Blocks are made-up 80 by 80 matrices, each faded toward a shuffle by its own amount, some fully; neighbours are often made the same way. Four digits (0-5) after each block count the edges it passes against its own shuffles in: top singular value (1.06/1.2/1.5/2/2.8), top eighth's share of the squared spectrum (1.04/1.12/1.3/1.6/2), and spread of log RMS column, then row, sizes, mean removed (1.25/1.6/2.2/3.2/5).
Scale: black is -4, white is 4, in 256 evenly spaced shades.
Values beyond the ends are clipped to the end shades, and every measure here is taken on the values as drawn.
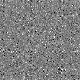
3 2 1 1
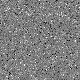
0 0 0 0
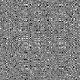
4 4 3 2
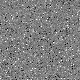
0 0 0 0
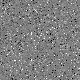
0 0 0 0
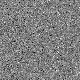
0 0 0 0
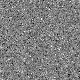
0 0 0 0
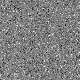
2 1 0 0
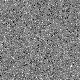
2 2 0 0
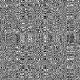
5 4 3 3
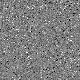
3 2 1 1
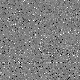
3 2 1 1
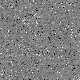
1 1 0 0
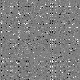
4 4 2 2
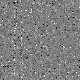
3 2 1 0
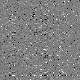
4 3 2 1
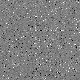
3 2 0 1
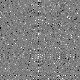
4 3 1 1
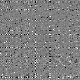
4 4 2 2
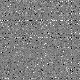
3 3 1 2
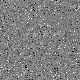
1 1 0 1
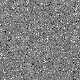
3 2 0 0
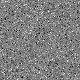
2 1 0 0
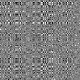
5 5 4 3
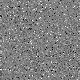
3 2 0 0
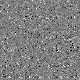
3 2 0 2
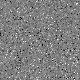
1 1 0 0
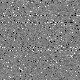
3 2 0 2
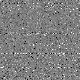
3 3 0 2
